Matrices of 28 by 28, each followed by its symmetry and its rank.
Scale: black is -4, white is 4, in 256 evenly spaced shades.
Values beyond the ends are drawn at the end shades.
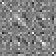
symmetric, rank five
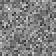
symmetric, full rank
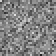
symmetric, full rank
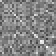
symmetric, rank five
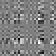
antisymmetric, rank two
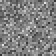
symmetric, full rank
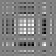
symmetric, rank one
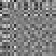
antisymmetric, rank two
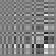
symmetric, rank one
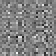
neither, rank three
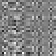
neither, rank three
